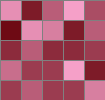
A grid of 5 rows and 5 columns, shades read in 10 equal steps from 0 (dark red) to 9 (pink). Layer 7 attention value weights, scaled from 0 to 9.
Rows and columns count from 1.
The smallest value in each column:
0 1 2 1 1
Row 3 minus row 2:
2 -3 -5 1 -2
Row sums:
27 21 14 22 21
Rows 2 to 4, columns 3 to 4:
7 1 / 2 2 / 3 9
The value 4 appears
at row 1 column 5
